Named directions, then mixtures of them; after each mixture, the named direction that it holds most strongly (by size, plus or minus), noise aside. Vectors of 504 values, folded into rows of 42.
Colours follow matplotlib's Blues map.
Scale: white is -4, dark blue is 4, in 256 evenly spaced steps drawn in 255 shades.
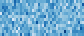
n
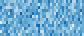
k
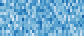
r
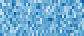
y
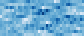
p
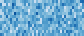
y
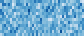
y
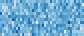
n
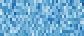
y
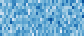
y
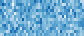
y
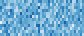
k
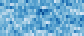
p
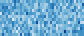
n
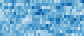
p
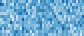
r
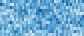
r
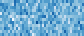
n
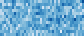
y
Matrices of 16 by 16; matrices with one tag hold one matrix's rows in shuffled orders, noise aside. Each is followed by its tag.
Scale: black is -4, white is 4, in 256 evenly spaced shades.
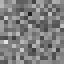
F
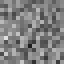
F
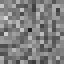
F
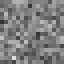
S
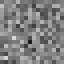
F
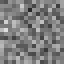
F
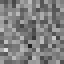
F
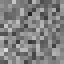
F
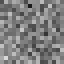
F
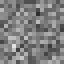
S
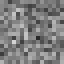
S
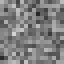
S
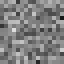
S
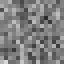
F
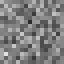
F
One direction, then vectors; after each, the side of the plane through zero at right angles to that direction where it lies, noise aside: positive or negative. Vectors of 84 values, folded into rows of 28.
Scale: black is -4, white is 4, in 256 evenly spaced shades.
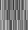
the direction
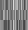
negative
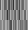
positive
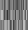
positive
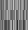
negative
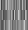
negative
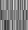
negative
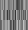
positive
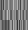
negative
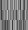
negative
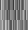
positive
